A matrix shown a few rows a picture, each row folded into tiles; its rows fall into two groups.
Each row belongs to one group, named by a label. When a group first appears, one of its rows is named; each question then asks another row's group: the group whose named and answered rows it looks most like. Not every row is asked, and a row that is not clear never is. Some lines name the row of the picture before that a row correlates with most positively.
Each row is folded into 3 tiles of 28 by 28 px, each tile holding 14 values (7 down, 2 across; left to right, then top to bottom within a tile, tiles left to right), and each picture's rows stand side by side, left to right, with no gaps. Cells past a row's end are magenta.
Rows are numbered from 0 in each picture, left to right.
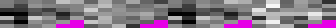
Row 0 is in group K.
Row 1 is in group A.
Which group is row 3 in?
A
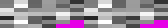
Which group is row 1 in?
A
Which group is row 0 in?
A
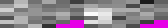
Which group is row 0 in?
A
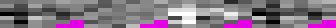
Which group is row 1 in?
K
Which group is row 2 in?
A
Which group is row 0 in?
K
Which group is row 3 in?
K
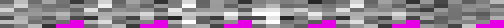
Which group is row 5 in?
K
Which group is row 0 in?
A
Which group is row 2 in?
A
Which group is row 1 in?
A
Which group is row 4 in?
A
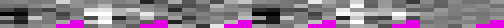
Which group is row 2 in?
K
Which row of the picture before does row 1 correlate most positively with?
3
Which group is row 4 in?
A
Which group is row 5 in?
K
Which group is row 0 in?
K
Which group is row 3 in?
K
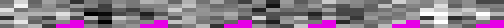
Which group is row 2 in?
A
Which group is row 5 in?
A
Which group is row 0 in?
A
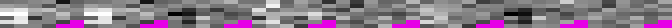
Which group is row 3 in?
A
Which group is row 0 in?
A
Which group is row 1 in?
A
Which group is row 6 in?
K
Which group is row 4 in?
K
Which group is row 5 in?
A
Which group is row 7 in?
K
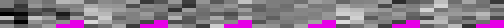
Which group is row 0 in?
K
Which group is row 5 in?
A
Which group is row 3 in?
K
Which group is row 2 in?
K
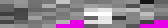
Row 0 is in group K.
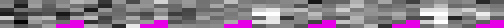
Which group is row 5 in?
A
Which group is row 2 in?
K
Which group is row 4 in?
A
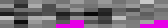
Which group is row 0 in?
K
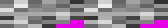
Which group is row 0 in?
A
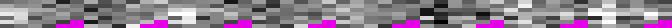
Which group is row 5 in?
K
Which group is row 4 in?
A
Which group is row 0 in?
A
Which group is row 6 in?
A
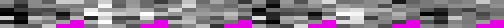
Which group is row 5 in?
K
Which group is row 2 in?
A
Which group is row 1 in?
A
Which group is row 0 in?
K
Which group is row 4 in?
A
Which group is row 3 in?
K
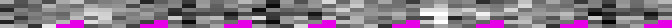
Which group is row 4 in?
A
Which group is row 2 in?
K
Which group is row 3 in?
K
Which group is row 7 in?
K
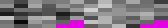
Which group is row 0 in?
K
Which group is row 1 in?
A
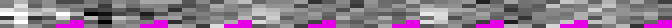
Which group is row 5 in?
A
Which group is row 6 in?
K
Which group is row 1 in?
K
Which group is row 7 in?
A
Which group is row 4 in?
K
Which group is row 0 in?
A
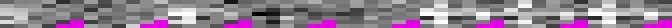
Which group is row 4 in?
K
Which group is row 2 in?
A
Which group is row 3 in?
K
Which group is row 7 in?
A
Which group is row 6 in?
A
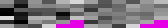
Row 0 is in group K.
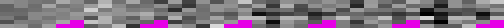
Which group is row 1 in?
A
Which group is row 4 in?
K
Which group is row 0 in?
K
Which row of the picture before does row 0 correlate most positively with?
1
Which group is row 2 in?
K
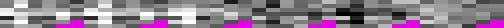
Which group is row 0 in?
A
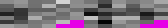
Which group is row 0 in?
K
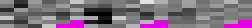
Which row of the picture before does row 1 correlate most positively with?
0
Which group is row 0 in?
K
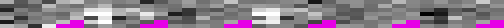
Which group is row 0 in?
K
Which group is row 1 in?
A
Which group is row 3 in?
A
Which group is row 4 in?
K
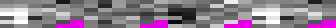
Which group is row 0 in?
A
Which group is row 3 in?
A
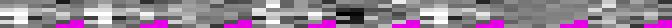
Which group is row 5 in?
A
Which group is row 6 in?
K
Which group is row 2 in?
A
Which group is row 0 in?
A
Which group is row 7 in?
A
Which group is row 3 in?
A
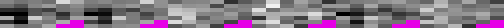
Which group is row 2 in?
A
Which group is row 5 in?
A
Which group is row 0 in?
K
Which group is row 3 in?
A
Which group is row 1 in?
K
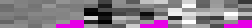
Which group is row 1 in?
K
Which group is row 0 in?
K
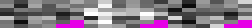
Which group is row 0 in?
K
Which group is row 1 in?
A
